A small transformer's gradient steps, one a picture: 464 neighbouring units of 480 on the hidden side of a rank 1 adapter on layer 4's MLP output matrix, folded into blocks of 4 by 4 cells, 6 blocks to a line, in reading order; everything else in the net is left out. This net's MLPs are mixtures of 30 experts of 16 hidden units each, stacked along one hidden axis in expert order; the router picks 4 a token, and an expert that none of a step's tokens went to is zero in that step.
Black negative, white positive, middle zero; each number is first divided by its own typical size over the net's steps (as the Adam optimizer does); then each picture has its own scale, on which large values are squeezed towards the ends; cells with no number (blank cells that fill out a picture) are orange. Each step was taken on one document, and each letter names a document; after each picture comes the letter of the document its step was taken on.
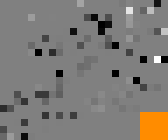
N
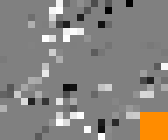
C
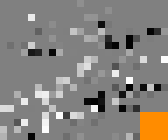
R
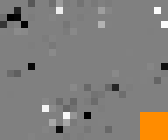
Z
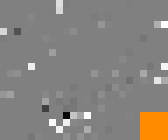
Z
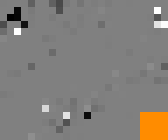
Z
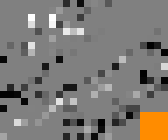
C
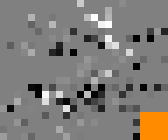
R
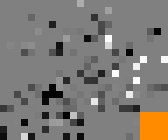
R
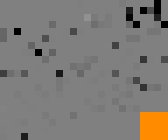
N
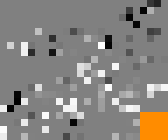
R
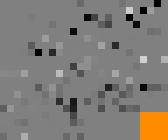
N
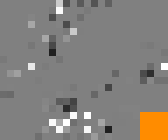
Z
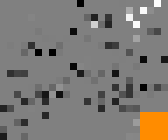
N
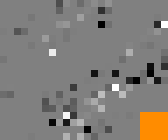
Z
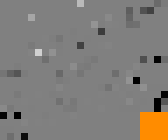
N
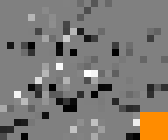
R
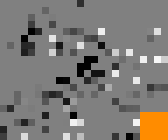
R
